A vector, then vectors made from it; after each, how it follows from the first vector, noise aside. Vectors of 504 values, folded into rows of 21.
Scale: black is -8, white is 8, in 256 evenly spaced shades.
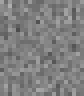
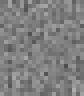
reversed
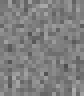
reversed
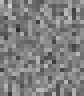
scaled up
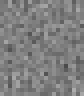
reversed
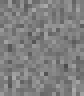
reversed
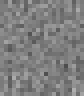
reversed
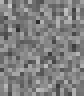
scaled up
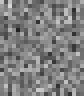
scaled up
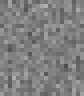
reversed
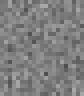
reversed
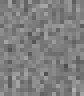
reversed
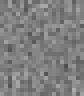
reversed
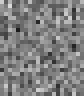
scaled up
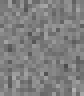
reversed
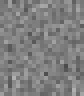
reversed
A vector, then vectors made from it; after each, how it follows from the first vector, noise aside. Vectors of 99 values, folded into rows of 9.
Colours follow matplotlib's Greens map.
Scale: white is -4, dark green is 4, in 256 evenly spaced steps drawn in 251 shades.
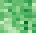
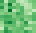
reversed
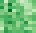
reversed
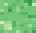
partly zeroed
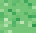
partly zeroed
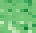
partly zeroed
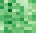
reversed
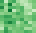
reversed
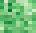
reversed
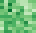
reversed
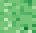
partly zeroed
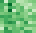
reversed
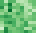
reversed
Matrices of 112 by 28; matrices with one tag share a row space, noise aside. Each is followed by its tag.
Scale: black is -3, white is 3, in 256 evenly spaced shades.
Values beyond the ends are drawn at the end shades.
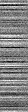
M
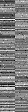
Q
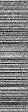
M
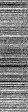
M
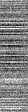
M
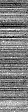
M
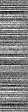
M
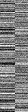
Q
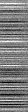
M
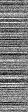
M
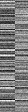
Q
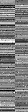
Q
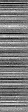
M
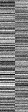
Q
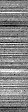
M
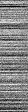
M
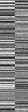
Q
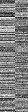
Q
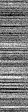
M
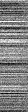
M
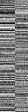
Q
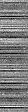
M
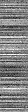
M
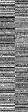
Q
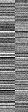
Q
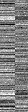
Q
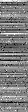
M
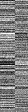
Q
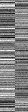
Q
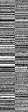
Q
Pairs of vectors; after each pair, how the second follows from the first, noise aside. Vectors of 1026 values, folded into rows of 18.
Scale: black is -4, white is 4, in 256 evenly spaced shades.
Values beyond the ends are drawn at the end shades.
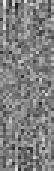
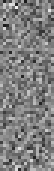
sign-scrambled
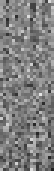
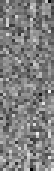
negated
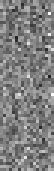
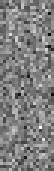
negated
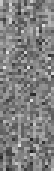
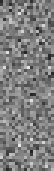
sign-scrambled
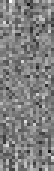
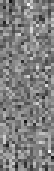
negated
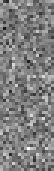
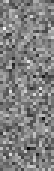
negated
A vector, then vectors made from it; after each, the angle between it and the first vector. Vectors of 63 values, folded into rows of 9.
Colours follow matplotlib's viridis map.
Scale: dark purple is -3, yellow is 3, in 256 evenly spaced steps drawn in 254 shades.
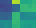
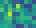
partly opposed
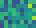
orthogonal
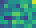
partly aligned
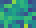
orthogonal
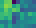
nearly opposite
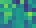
partly opposed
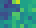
nearly parallel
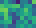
partly opposed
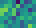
partly opposed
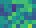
partly aligned
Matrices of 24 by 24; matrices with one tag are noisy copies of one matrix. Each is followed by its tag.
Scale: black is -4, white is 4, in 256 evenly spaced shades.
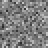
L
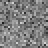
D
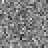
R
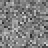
D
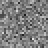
R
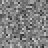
R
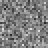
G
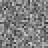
G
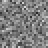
L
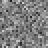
L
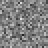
R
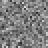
L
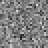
R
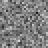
L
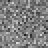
D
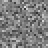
L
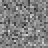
G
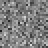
D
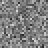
R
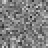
L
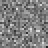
G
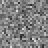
R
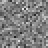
L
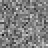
G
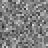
L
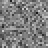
L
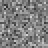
G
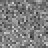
D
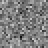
R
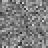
L
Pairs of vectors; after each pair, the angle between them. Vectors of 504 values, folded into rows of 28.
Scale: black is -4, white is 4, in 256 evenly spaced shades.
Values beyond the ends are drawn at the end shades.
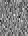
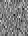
nearly opposite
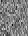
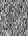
partly opposed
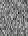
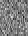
nearly parallel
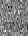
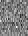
partly aligned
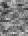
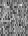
partly opposed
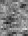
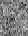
partly aligned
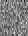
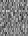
partly aligned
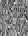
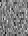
partly opposed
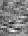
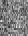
partly aligned
